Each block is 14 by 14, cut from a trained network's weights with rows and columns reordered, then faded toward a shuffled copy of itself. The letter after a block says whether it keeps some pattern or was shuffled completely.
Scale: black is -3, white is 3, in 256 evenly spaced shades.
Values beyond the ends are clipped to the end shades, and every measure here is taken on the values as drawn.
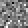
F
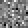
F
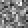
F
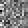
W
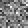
F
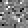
F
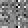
W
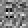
W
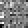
W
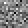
F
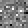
F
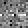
W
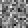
F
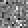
F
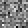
F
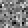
F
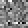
W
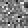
F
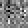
W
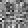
W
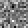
W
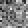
W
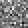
F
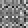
W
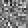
W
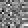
W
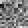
W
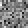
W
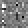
W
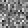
F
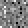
F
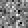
F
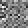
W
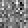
W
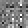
W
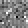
F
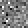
F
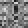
W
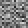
W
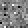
F
